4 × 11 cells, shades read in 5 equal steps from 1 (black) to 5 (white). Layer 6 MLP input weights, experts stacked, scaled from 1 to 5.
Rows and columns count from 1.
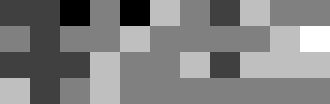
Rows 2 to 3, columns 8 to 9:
3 3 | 2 4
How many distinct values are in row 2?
4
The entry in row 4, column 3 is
3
